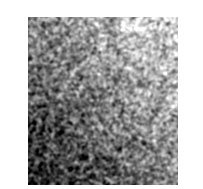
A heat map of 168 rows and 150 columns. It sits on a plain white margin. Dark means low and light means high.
Stripes: none. Slope: up to the top right. Ninth with the highest average: top right. Ninth with the lowest average: bottom left. Grain: blotchy. Mirror symmetry: none.
